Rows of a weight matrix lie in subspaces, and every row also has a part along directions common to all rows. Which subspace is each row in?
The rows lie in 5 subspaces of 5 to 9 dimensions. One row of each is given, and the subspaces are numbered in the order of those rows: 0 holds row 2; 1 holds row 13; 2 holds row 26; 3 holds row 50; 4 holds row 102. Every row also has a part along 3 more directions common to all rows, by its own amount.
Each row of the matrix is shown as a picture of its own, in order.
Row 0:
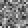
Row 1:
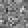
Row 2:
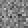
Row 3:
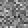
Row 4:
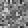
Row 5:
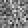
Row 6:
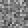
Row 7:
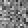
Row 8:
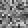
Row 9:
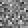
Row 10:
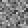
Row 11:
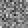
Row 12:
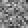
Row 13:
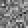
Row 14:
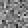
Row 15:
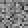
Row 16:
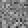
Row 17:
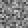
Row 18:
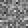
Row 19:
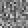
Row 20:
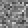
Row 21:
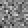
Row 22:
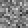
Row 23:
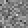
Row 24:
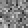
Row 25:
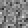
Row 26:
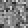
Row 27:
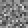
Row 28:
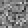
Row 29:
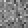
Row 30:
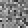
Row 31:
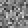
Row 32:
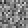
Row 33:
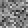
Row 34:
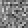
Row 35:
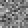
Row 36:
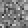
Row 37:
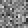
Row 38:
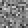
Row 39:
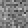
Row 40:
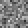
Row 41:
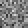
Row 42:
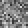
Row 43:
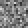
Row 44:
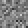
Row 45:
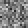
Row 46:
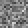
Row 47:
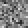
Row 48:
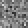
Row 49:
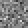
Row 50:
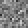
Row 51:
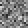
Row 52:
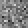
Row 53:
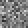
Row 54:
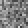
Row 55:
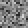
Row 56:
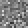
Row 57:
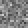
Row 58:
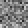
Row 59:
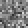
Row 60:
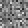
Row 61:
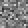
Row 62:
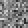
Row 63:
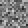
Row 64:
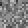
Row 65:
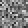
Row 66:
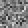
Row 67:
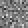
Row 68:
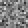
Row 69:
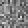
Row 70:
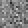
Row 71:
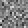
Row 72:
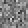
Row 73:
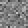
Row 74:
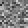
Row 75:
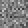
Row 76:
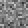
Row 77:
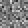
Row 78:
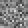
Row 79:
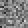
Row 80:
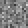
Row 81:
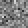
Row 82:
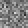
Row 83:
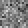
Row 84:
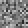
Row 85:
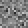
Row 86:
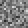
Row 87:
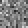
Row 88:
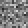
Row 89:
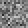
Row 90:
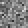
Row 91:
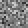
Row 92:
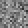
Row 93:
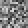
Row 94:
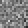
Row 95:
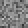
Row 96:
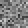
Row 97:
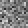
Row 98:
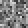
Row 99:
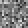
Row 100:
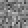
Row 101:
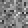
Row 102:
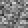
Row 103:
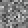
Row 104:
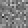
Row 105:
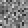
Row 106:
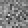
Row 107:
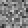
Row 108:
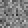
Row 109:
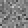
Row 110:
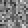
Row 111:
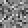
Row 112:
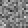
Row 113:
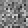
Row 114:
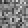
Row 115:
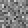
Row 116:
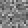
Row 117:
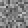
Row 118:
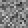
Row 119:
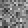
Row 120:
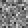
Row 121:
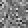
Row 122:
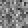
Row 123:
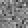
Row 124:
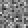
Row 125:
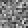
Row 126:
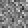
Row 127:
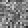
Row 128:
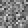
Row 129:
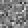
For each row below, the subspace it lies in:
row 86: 2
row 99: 3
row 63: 1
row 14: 1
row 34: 3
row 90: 4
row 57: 4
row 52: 2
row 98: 2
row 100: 4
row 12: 2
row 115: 1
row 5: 0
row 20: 4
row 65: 0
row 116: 3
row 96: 4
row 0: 4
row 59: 1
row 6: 1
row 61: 3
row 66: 4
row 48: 0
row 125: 2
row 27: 1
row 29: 2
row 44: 1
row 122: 2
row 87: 2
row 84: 2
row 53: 0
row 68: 2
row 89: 3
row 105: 0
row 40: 4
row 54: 3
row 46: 4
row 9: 3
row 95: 2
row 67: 0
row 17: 2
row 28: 4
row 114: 3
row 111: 0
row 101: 2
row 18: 2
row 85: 0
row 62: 3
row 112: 3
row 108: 0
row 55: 4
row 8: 3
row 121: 0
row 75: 0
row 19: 0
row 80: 2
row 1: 1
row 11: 0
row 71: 0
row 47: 3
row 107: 3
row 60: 0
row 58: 4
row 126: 1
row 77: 0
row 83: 1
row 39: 3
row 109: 0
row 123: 2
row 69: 1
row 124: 3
